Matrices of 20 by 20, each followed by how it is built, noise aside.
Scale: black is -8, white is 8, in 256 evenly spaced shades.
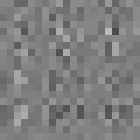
low rank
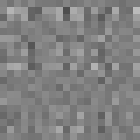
low rank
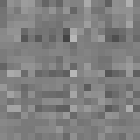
low rank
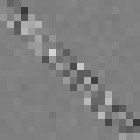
banded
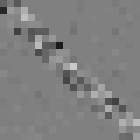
banded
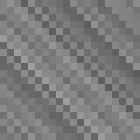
Toeplitz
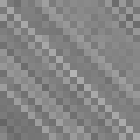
Toeplitz
